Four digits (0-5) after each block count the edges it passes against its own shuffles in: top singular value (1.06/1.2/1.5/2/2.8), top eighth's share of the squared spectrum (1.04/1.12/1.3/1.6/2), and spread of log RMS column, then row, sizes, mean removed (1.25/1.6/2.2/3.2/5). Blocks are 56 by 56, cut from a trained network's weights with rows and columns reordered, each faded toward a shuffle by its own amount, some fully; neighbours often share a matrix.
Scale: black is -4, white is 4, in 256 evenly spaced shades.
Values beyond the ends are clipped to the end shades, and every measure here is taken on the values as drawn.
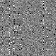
3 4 2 1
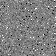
0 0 0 0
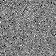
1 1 0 0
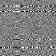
4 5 0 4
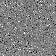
0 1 0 0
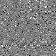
3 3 0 2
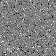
0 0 0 0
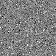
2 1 0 0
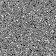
0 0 0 0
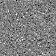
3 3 1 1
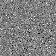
1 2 0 0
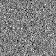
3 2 0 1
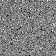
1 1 0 0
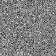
3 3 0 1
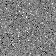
0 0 0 0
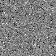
1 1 0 0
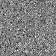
2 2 0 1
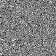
2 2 0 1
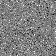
0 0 0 0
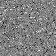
1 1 0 0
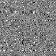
3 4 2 2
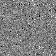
2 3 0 1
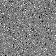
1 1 0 0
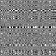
5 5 2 4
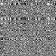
4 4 2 3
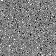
0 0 0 0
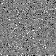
3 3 1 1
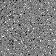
2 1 0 0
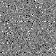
3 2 0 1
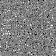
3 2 0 1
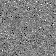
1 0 0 0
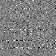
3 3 1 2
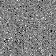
1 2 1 0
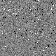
2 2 1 0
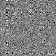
3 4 2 2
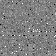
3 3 0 1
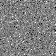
0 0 0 0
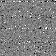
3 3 0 2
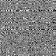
4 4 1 3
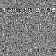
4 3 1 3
